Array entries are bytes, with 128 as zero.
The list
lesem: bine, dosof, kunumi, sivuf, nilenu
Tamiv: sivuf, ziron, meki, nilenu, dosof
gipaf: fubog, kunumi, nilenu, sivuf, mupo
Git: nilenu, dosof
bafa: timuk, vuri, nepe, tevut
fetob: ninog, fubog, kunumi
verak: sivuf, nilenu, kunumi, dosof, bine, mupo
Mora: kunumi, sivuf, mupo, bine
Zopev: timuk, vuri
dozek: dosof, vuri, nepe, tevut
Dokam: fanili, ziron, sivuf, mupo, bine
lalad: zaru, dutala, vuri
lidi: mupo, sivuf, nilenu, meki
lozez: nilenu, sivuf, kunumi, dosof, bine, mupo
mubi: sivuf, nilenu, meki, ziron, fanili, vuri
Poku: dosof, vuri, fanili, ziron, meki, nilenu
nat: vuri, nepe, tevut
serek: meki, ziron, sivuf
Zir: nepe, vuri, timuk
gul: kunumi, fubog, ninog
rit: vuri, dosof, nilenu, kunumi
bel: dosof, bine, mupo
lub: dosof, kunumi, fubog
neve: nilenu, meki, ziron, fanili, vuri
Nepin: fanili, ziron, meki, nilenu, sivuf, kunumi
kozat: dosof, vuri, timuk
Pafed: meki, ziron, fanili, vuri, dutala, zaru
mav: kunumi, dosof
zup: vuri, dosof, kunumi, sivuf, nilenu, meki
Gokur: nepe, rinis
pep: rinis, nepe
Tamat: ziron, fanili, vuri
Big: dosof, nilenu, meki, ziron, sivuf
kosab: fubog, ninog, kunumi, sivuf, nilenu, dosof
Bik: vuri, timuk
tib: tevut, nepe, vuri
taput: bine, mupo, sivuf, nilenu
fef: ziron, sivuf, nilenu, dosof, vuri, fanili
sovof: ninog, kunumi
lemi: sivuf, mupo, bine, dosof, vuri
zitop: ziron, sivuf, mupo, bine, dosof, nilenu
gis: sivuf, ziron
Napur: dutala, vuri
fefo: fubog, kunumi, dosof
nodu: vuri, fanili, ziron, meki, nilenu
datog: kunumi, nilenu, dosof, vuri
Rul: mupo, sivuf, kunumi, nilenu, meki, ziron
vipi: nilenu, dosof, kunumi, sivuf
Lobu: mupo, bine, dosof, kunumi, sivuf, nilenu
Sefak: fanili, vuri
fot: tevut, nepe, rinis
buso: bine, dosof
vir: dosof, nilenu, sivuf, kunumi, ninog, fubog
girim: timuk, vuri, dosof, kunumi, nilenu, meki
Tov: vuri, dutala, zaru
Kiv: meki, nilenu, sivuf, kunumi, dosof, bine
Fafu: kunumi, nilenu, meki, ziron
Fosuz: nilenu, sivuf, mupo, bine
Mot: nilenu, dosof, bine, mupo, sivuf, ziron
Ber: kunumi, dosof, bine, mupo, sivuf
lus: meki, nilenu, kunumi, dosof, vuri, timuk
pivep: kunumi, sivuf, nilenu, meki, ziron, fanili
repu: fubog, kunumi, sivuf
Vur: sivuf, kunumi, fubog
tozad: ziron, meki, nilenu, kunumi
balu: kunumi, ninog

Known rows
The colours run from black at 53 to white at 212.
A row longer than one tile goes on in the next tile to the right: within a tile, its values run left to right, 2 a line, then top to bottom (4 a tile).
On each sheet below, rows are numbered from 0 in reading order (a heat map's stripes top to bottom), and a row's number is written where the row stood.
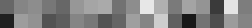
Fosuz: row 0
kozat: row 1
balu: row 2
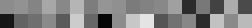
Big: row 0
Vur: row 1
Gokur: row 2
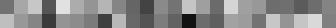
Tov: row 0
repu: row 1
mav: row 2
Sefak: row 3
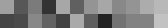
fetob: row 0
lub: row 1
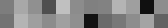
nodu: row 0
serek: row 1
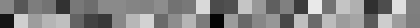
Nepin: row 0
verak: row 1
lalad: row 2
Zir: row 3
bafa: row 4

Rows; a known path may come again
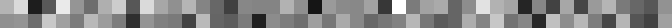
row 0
girim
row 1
Tov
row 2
repu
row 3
Pafed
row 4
nat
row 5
kozat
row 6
Gokur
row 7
fefo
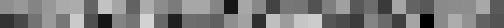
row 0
vir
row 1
pivep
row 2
lus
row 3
Dokam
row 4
fetob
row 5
fef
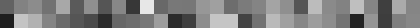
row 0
Tamat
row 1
sovof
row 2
Tamiv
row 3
nodu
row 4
gul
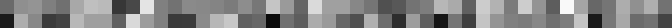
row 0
Mot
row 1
bafa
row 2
verak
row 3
mav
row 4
kosab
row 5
Ber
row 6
rit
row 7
zitop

